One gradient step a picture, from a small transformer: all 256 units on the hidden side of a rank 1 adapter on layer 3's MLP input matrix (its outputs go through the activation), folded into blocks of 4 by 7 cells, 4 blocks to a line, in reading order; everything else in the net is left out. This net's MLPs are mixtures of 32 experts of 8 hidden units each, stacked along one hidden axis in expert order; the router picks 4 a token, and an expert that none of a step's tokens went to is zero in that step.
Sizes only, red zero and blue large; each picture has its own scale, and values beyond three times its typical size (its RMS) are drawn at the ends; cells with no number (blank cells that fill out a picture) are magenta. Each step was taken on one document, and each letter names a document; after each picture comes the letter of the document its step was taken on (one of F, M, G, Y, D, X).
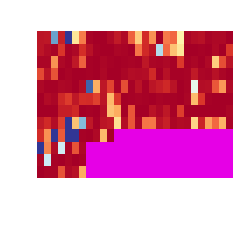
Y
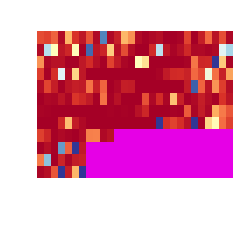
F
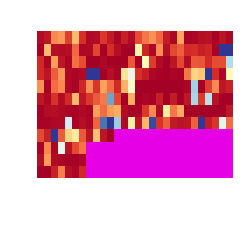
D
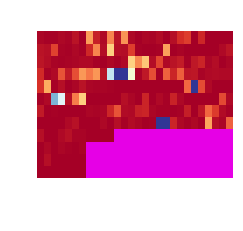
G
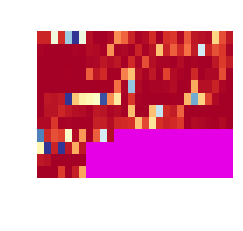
Y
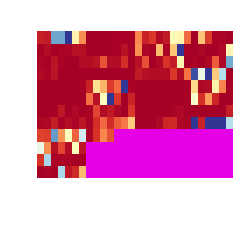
Y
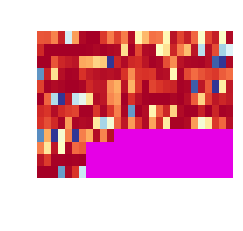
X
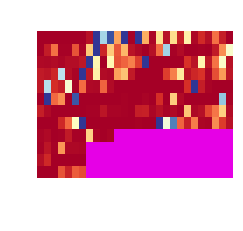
G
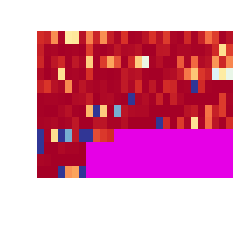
F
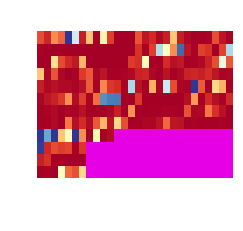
X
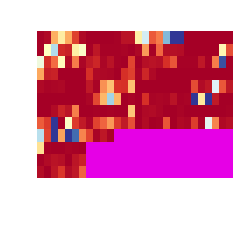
X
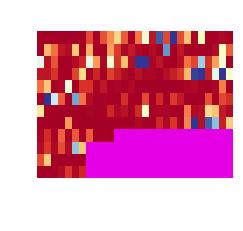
G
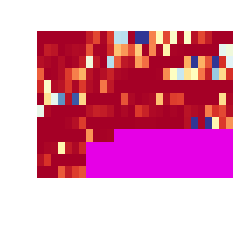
G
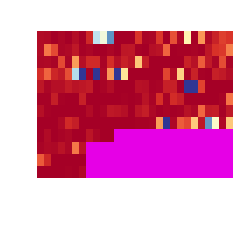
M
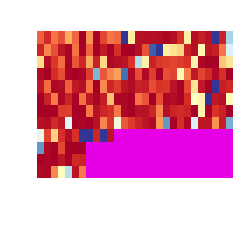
F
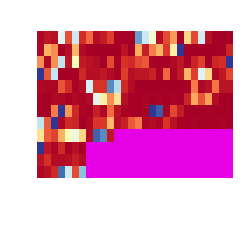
X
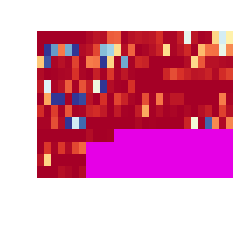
G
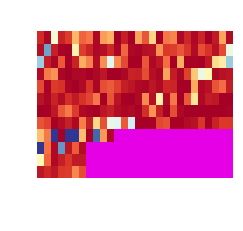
D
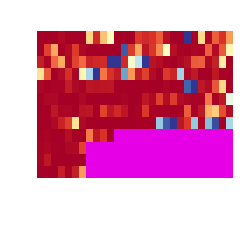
M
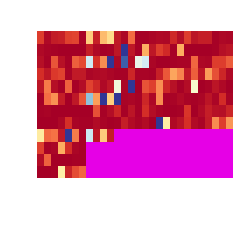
F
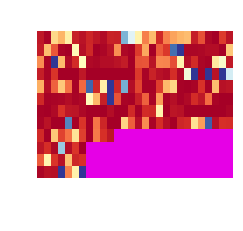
D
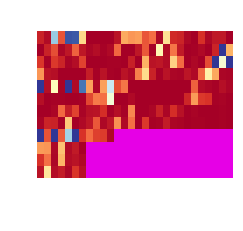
D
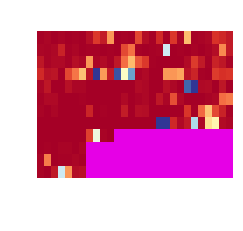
M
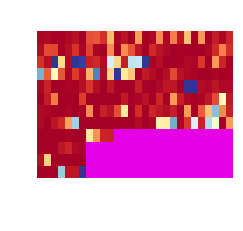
M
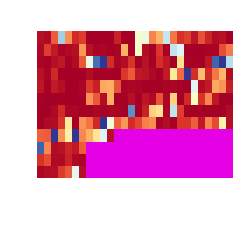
D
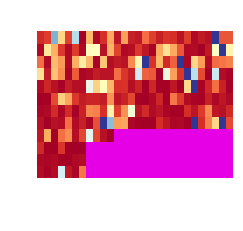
F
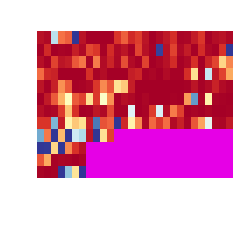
D
